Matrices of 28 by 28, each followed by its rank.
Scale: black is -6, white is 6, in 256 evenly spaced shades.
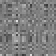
three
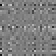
three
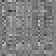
three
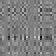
two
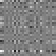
two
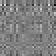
two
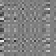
two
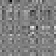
three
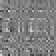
three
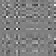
two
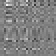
three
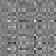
two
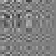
two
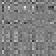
three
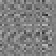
three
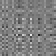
two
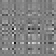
two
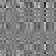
two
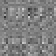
three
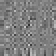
three
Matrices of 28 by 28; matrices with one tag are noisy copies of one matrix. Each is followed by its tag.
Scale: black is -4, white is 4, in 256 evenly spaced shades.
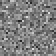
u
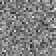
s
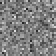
s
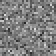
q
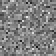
u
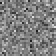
s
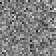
s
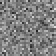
s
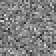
q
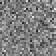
s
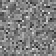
u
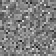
u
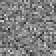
q
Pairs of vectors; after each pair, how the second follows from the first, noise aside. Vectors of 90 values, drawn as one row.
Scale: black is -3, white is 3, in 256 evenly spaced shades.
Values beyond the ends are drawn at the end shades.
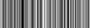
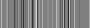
partly zeroed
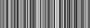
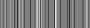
partly zeroed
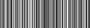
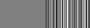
partly zeroed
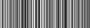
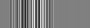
partly zeroed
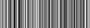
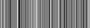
partly zeroed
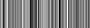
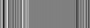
partly zeroed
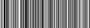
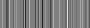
partly zeroed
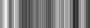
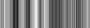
wrapped around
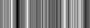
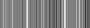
partly zeroed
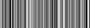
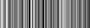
wrapped around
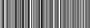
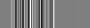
partly zeroed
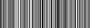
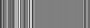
partly zeroed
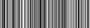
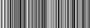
wrapped around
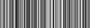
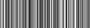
wrapped around
